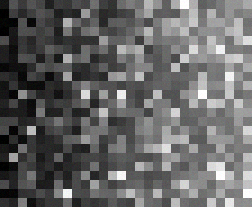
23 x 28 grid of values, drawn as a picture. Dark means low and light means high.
Slope: up to the right. Odd rows or columns: none. Stripes: none.
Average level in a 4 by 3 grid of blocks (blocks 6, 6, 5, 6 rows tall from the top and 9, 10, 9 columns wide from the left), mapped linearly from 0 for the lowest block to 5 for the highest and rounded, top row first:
035 / 025 / 034 / 025
